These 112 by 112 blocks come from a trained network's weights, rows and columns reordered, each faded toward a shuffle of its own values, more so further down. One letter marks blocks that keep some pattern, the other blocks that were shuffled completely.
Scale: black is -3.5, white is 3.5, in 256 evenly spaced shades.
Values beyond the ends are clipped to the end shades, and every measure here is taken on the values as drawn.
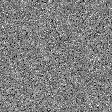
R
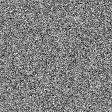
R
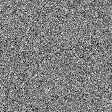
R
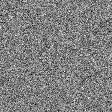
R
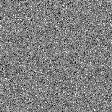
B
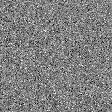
B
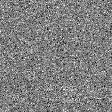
B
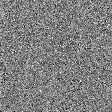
B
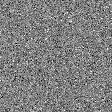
B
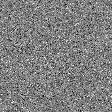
R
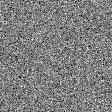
R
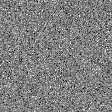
B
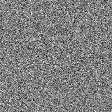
B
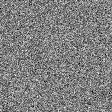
R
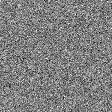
R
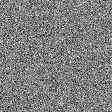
R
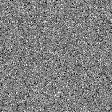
B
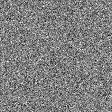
B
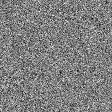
R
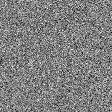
B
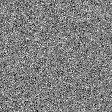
R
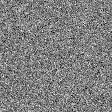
R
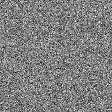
B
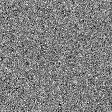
B
